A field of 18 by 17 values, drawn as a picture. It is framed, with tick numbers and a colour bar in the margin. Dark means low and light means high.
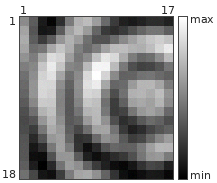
Ninth with the highest average: centre. Lone odd cells: none. Grain: blotchy. Rings: centred on the middle right.
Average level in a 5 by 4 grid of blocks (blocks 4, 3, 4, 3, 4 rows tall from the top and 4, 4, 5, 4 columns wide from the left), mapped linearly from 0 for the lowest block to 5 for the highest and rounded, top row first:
2423
5452
4434
2222
0202
